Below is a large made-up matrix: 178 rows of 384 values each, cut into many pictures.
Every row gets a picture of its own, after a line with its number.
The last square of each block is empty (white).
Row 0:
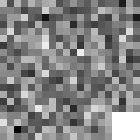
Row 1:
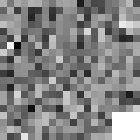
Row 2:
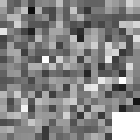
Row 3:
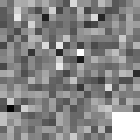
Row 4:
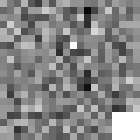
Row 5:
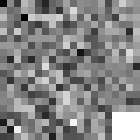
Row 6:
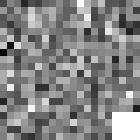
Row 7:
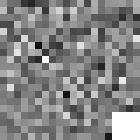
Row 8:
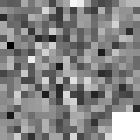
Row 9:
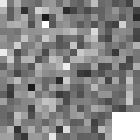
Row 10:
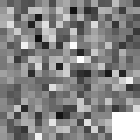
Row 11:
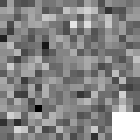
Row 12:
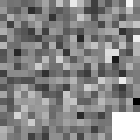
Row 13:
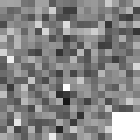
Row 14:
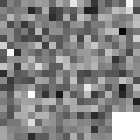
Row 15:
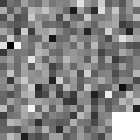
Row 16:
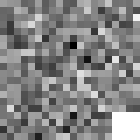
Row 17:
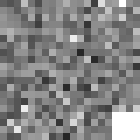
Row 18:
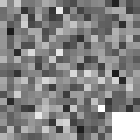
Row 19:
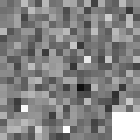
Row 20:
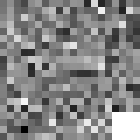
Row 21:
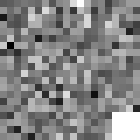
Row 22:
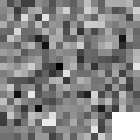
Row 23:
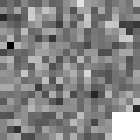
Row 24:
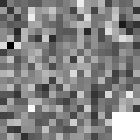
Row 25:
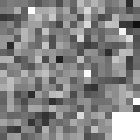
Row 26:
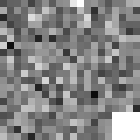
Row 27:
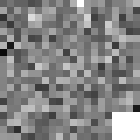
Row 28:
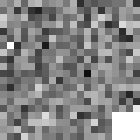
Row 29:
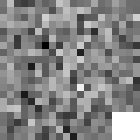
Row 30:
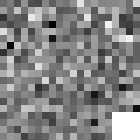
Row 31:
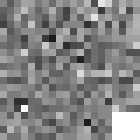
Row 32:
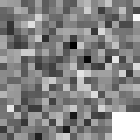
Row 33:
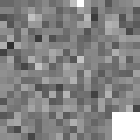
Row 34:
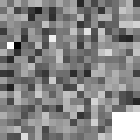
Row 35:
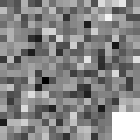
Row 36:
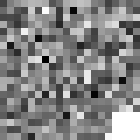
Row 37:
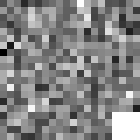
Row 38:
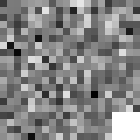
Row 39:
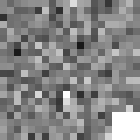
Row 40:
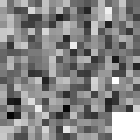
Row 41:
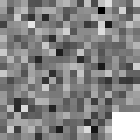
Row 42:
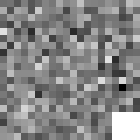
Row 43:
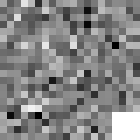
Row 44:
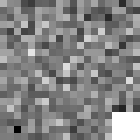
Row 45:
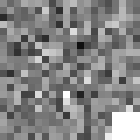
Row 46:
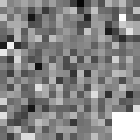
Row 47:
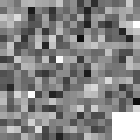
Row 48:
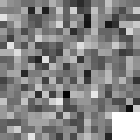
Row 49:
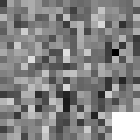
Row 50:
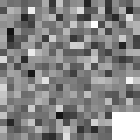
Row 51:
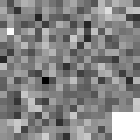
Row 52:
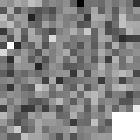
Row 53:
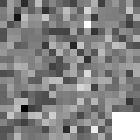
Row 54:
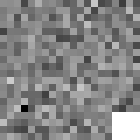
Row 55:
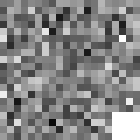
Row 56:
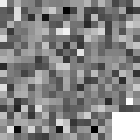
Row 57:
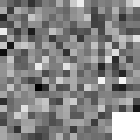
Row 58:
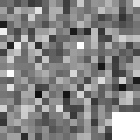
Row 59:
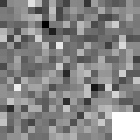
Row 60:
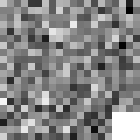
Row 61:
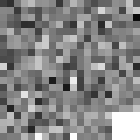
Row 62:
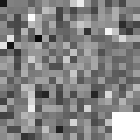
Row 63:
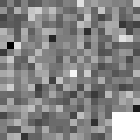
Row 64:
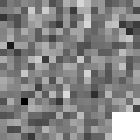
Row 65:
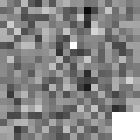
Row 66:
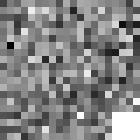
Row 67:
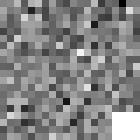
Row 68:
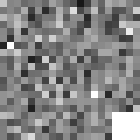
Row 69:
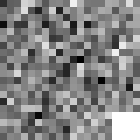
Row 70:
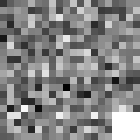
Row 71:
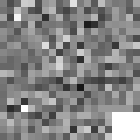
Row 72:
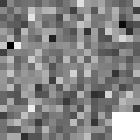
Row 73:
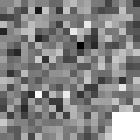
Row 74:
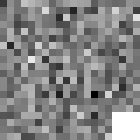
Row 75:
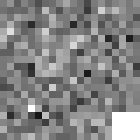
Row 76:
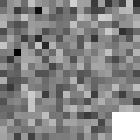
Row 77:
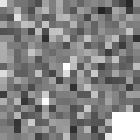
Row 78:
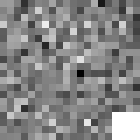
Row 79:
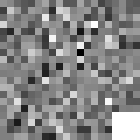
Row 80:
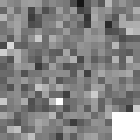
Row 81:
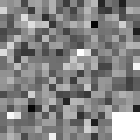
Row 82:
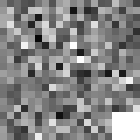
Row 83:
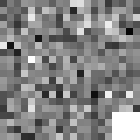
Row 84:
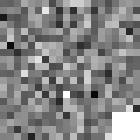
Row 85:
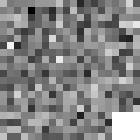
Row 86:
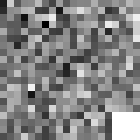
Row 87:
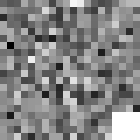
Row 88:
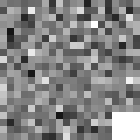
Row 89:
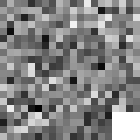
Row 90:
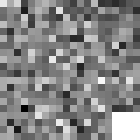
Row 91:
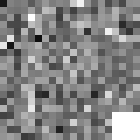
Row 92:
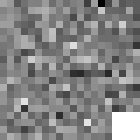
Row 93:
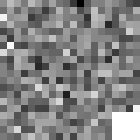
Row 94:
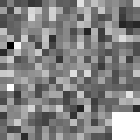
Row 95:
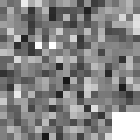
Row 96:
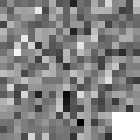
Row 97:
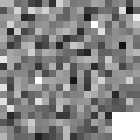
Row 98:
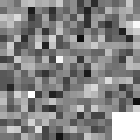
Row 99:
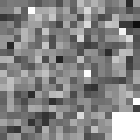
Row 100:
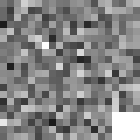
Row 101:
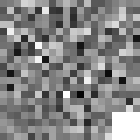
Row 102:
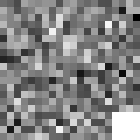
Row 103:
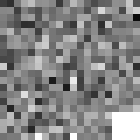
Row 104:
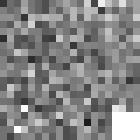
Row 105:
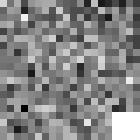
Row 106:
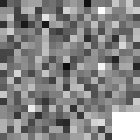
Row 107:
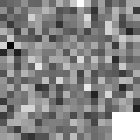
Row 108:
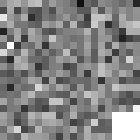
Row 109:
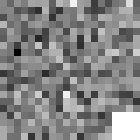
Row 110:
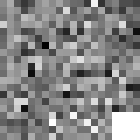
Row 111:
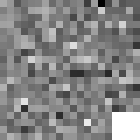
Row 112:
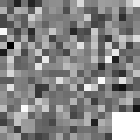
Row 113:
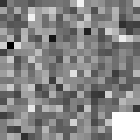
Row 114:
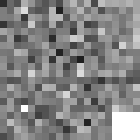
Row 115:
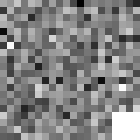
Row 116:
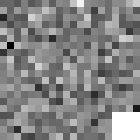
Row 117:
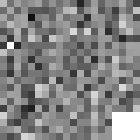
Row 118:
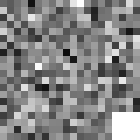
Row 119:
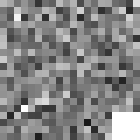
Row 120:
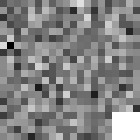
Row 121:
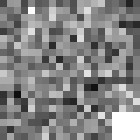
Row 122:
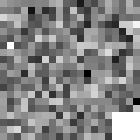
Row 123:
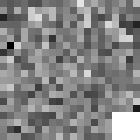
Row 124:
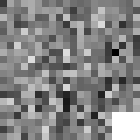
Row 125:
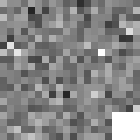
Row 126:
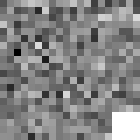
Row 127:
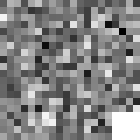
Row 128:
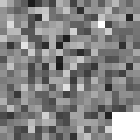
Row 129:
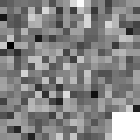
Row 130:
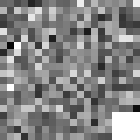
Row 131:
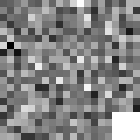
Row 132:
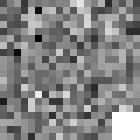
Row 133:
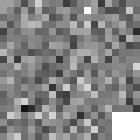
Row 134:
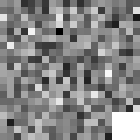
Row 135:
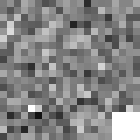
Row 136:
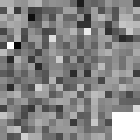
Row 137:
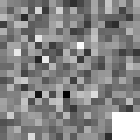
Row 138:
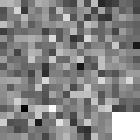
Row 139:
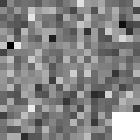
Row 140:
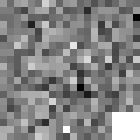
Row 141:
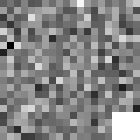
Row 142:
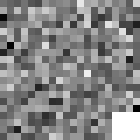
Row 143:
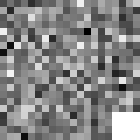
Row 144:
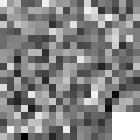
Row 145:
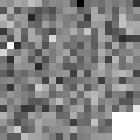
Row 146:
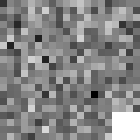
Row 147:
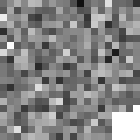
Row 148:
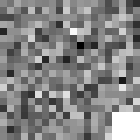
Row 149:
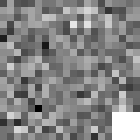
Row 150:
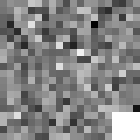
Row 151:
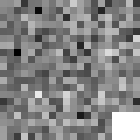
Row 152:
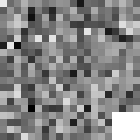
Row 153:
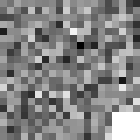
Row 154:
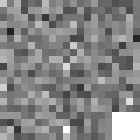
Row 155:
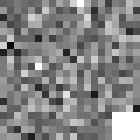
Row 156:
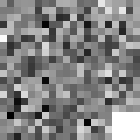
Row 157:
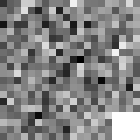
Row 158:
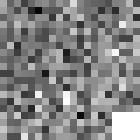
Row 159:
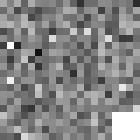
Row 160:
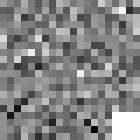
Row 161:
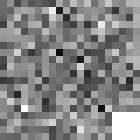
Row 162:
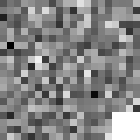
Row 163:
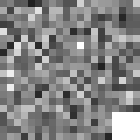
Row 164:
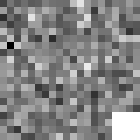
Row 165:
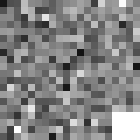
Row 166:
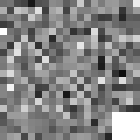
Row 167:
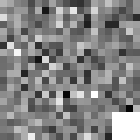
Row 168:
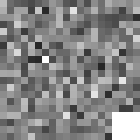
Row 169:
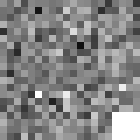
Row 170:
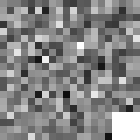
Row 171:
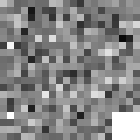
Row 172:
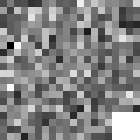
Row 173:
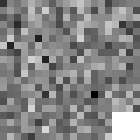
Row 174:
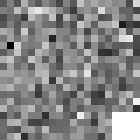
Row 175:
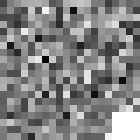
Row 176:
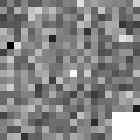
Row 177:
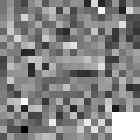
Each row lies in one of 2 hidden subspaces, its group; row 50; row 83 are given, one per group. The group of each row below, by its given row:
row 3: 50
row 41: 50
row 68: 83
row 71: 50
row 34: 83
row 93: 83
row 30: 83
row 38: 83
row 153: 83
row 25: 83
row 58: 83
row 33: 83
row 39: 83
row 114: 50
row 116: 83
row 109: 83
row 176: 83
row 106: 50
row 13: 50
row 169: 83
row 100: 50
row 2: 83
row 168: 83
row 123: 83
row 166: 83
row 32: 50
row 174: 83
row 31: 50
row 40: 50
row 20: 50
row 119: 50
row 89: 50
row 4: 50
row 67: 50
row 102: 50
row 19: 50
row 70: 50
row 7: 83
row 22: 50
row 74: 83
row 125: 83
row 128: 50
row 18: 50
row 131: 83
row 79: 50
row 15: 83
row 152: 83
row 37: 83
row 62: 83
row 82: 50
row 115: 83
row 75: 50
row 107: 83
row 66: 83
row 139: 83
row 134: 83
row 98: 83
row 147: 83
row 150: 50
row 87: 83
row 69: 50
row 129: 83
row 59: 50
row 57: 83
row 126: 83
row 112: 83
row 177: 50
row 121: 83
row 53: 50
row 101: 83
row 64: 83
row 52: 83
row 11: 50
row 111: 50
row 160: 50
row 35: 50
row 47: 83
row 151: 83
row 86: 50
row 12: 83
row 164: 83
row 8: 83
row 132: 83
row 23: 83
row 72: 83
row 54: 50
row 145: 83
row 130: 83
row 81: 50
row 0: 50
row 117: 83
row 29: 50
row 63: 83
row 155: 83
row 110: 50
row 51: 50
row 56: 50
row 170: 83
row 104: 50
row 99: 83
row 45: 83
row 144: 50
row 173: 83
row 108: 83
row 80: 83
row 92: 50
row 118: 83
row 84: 83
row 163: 83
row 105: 50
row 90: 50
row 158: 83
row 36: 83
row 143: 83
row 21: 83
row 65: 50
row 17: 50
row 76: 83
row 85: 83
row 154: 50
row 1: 83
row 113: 83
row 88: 50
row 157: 50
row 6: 83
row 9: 50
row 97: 50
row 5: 50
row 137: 83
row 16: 50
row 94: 83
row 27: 83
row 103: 50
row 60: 50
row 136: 83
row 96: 83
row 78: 50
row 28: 83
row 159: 83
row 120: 83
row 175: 83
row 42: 83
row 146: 83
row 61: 50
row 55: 50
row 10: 50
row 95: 83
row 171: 83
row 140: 50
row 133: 50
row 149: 50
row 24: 83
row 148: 83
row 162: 83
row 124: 83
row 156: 50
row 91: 83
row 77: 50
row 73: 83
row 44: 50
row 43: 50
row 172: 83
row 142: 83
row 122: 83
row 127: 83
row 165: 50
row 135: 50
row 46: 83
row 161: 50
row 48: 83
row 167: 83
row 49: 83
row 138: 50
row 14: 83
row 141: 83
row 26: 83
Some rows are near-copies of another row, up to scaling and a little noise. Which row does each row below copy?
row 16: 32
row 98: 47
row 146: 173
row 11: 149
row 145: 52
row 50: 88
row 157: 69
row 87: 8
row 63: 176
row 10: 82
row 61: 103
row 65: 4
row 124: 49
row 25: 99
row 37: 6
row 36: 175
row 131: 107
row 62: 91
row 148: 153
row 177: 20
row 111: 92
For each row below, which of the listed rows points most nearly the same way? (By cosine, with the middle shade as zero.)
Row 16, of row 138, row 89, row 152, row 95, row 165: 89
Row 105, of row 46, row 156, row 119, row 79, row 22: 79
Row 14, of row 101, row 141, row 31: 141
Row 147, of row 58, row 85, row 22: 85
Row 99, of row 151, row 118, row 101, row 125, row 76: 101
